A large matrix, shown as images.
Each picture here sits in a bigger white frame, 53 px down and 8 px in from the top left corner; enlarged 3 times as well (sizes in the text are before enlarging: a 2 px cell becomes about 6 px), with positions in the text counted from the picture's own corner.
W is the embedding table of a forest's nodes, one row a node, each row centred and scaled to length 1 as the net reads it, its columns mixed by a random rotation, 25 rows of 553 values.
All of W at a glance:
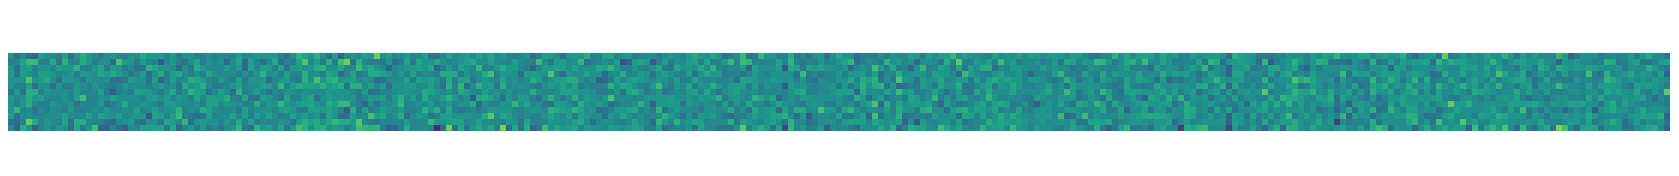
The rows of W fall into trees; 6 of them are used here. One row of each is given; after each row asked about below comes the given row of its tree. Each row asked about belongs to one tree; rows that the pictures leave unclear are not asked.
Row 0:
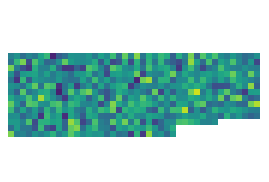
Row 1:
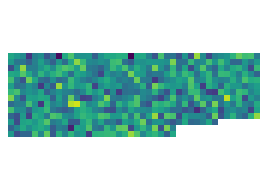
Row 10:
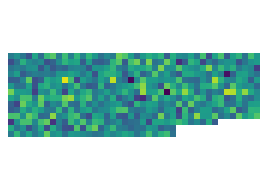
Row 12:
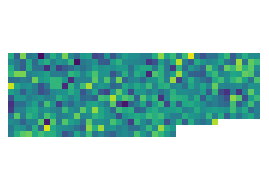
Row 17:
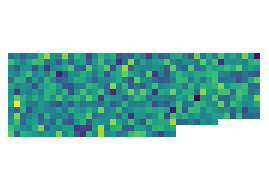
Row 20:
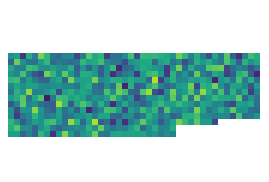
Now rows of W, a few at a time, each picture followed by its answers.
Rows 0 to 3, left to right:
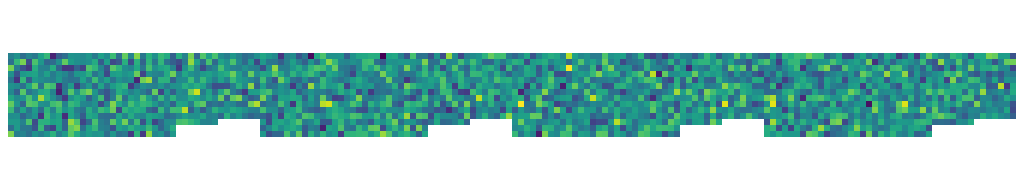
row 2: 17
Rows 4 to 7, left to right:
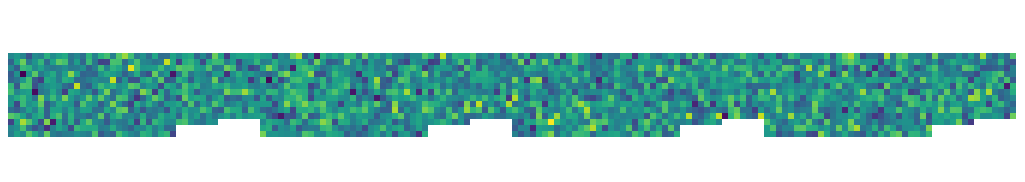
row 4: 10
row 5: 0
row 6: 1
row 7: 20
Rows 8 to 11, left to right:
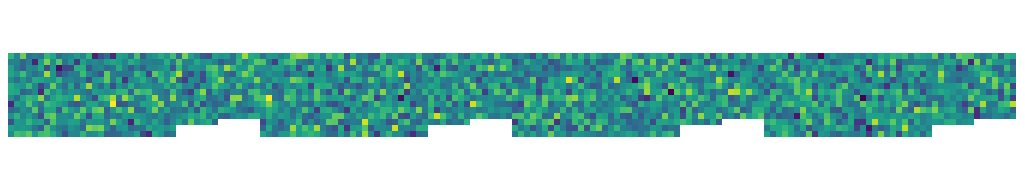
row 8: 12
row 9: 17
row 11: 0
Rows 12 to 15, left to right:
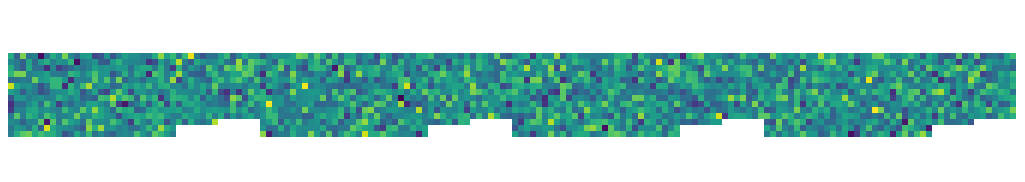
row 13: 17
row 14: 1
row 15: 10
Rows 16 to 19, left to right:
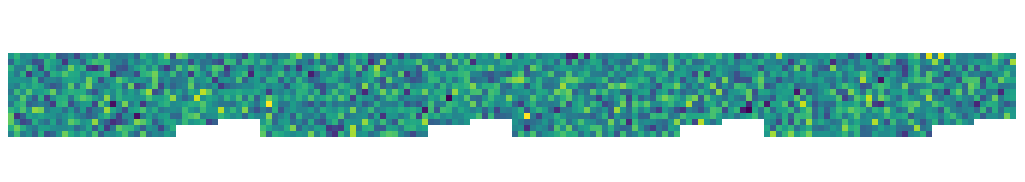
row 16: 20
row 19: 12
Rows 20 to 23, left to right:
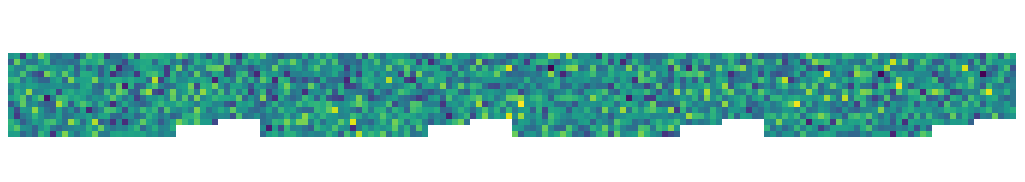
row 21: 1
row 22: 17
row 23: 10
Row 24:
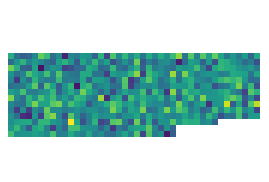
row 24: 0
